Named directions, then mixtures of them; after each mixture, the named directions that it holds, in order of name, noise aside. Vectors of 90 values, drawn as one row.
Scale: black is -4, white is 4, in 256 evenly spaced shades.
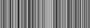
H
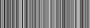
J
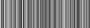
J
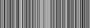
H, J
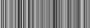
H, J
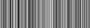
H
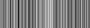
H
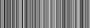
J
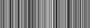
H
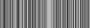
H, J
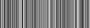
J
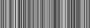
H, J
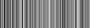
J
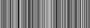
H
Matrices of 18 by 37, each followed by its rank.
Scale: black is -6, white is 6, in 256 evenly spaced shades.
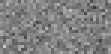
full rank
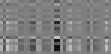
one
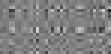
two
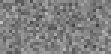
full rank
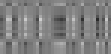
one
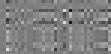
two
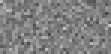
full rank
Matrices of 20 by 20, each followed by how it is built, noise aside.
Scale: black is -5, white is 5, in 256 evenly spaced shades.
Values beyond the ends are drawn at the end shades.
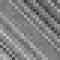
Toeplitz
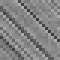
Toeplitz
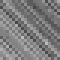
Toeplitz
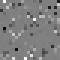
sparse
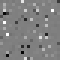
sparse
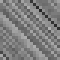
Toeplitz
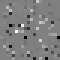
sparse
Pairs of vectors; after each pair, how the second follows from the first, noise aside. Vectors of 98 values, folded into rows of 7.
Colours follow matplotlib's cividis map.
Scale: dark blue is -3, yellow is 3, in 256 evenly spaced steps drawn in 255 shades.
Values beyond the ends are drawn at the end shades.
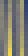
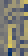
sign-scrambled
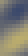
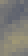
shrunk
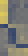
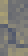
shrunk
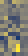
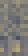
shrunk
